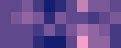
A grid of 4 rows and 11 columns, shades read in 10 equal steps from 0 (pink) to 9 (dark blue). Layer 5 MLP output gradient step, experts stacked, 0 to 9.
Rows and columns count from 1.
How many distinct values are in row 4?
6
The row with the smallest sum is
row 3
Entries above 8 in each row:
1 0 0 2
